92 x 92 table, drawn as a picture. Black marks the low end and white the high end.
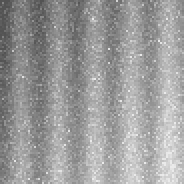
The ninth with the highest average is the bottom right. Upright stripes repeat 5 times across the table. The ninth with the lowest average is the top left. There is an overall slope up to the bottom right. On average the colour sits 60% of the way up the scale.
